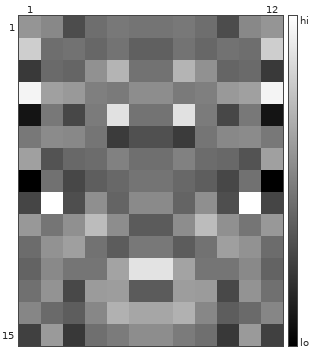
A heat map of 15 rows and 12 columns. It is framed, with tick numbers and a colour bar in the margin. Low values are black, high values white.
The centre is the smoothest part. It is mirror symmetric from left to right. On average the colour sits 50% of the way up the scale. No overall slope runs across the table.
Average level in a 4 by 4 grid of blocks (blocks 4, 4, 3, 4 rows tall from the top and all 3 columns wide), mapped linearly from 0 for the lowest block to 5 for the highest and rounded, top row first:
4334 / 0220 / 4334 / 1551
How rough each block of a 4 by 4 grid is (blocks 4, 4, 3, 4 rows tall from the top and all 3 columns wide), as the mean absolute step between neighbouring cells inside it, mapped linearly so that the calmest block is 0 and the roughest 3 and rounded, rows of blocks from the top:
2002 / 2112 / 3113 / 1111
